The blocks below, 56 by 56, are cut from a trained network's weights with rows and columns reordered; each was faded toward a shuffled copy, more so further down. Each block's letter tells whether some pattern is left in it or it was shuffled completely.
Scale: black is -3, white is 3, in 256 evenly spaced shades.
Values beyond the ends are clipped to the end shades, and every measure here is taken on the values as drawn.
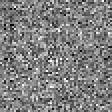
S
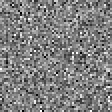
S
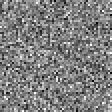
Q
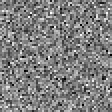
Q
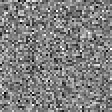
S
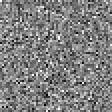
S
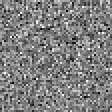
Q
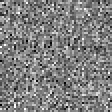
S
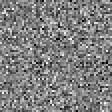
S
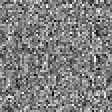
S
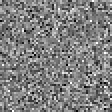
S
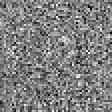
S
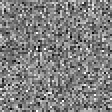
S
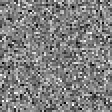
Q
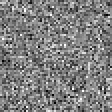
S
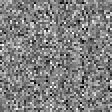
S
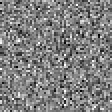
S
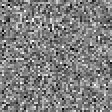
S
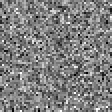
S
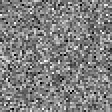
Q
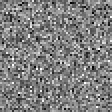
Q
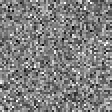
S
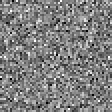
S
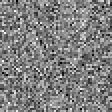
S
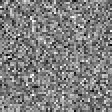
Q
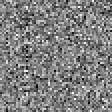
S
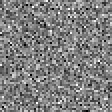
Q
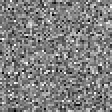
S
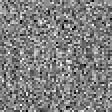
S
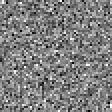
Q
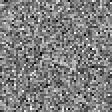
Q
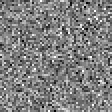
Q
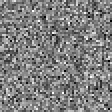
Q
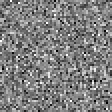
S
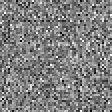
S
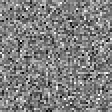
Q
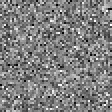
Q
